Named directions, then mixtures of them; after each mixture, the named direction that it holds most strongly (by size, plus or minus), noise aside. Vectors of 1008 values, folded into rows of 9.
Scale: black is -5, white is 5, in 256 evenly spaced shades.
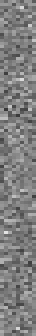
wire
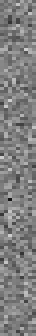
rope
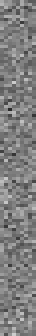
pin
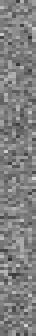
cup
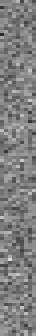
cup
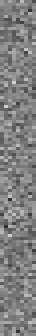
rope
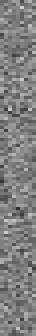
wire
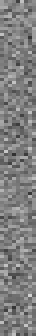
cup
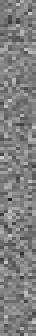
rope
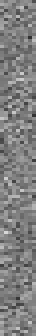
wire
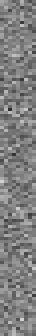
pin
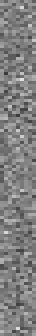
wire
